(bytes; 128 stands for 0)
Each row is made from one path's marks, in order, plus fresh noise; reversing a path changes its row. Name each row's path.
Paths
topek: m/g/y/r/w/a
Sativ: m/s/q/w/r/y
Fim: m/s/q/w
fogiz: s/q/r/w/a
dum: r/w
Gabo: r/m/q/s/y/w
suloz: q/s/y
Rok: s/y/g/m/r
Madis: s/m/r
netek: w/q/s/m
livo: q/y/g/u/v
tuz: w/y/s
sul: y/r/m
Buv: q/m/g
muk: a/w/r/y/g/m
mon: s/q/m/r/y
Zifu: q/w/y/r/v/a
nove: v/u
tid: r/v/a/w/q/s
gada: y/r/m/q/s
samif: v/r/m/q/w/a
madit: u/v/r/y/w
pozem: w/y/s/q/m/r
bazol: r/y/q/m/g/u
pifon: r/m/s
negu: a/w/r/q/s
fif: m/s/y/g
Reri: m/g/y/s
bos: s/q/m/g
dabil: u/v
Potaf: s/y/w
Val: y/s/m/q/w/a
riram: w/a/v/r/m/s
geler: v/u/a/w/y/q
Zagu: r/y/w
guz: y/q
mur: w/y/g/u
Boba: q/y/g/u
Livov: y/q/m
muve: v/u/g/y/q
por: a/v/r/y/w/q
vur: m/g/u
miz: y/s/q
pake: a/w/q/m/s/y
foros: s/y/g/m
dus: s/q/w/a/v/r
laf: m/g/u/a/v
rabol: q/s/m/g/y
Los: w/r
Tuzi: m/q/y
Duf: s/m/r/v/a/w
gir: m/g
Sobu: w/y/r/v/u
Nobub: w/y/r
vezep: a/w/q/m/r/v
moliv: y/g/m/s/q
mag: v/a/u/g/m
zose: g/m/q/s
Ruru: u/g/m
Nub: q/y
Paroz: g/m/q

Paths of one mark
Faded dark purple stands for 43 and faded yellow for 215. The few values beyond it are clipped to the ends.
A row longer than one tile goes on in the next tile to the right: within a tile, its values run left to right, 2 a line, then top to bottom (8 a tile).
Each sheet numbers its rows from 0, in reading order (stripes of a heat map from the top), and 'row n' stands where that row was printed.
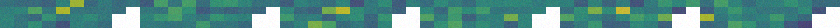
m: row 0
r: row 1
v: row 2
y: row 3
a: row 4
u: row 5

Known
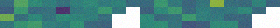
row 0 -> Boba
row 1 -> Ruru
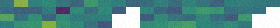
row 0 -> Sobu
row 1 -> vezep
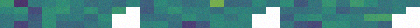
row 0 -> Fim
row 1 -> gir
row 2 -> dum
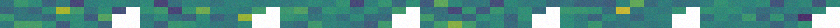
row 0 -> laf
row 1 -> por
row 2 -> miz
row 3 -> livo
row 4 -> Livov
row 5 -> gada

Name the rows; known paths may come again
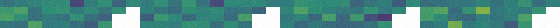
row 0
miz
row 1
dus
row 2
zose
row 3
guz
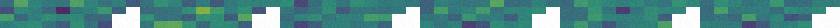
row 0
vur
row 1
laf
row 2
dum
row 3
Buv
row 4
fif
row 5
bos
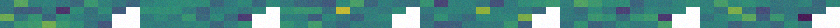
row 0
Sobu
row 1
gada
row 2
Livov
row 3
fogiz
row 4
Reri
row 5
pifon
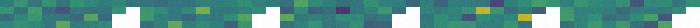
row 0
mon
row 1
Nub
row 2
Boba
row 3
Zifu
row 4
suloz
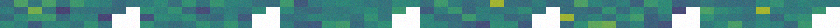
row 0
Madis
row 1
pozem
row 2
Gabo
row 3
Ruru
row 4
nove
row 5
Tuzi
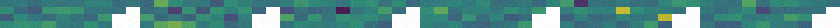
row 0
vezep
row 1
livo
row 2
mur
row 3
moliv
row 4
samif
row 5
Los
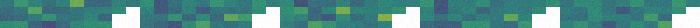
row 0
foros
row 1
Zagu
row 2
geler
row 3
Potaf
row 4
rabol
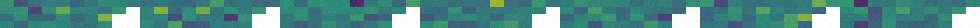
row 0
por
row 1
Paroz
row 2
tid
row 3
muk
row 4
riram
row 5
topek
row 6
Fim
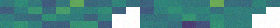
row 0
mag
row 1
gir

